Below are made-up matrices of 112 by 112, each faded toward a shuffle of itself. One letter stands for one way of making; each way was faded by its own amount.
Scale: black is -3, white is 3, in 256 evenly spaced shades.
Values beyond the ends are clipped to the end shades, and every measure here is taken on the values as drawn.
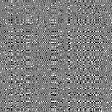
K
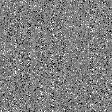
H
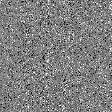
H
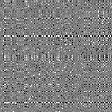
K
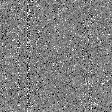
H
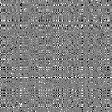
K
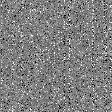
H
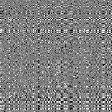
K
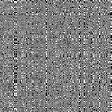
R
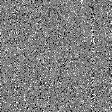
H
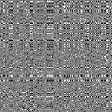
K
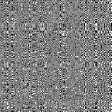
R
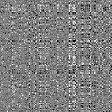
R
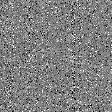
H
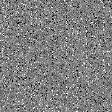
H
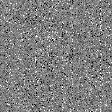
H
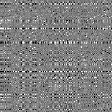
K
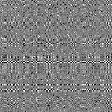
K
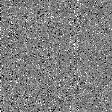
H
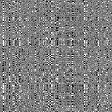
R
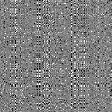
R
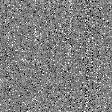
H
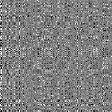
R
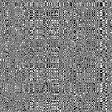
R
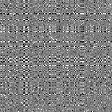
K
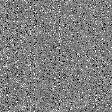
H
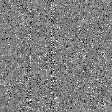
H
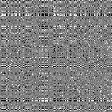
K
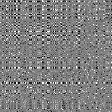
K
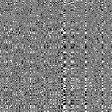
R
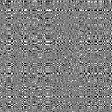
K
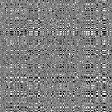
K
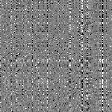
R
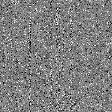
H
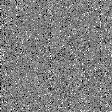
H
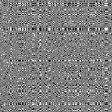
K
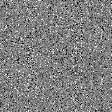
H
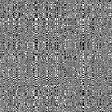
R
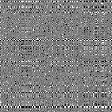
K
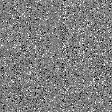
H
